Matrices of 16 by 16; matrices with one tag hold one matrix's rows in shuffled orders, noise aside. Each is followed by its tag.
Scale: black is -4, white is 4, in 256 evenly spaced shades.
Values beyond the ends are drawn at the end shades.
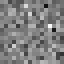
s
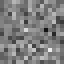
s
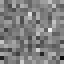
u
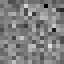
s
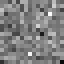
u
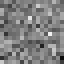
u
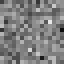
u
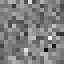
s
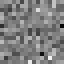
u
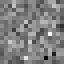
s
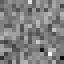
u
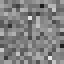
u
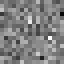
u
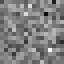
s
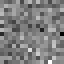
u
